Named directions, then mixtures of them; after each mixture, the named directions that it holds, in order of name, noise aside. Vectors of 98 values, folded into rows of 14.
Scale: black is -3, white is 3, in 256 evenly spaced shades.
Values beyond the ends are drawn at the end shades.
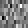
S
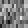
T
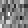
S, T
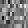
S, T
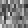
S, T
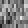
T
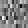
S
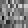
S, T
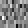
S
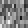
T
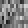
S, T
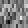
T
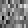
S, T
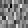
S, T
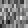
T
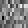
S, T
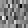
S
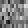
S, T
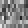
S, T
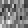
T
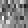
S, T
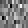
S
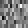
S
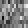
S, T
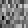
S, T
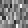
S, T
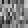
T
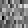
S, T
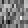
T
